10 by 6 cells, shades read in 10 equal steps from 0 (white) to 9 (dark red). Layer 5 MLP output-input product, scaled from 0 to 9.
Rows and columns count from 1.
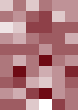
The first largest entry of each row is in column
2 4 3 4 1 4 2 2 4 5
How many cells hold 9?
3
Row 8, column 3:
3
